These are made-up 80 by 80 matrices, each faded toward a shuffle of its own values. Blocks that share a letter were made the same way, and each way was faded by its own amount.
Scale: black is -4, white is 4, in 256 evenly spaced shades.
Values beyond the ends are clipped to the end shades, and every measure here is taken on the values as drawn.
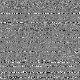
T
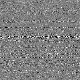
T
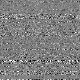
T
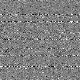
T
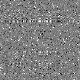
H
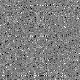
H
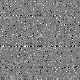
H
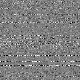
T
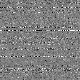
T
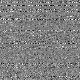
T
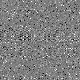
H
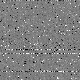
H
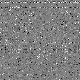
H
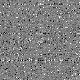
H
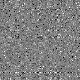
H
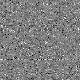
H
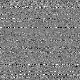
T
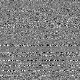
T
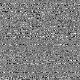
T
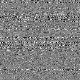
T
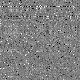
H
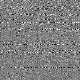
T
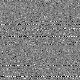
T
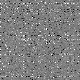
H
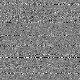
T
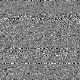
T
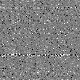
H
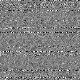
T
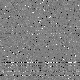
H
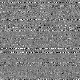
T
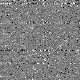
H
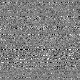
T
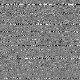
T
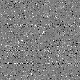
H
